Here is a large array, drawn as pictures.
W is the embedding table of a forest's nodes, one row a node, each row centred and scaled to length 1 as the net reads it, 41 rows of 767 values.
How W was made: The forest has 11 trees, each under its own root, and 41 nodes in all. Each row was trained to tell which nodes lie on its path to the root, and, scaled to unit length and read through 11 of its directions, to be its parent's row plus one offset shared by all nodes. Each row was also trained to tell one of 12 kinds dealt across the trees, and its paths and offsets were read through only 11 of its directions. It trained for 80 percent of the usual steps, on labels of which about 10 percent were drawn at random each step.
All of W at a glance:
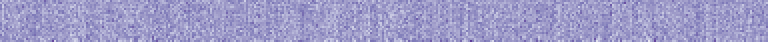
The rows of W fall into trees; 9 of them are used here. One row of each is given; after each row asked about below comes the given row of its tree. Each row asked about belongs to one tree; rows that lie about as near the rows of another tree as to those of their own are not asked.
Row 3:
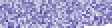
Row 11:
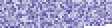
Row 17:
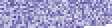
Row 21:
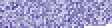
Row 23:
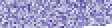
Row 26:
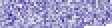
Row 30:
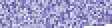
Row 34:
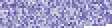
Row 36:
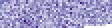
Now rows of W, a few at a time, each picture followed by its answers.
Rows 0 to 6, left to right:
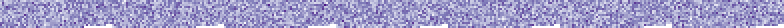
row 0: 34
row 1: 36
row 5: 17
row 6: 21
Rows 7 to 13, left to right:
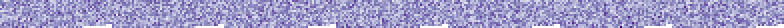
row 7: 17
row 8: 21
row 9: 36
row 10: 21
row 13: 11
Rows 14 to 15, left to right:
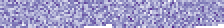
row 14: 34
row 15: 30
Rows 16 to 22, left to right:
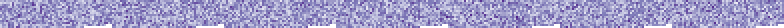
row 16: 3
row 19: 17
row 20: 11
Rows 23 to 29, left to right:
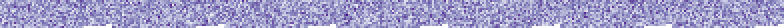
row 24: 34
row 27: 26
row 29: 23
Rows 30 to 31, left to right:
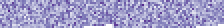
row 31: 3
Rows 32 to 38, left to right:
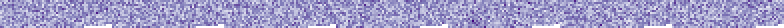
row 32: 34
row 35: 17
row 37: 26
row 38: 23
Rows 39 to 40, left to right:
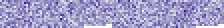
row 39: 23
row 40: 21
